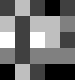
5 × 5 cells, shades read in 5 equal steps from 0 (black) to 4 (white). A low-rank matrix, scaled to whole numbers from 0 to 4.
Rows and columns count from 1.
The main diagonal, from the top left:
1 1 4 2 0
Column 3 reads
1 3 4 2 1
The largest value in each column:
4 3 4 3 2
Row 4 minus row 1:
1 -2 1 2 1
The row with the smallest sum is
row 5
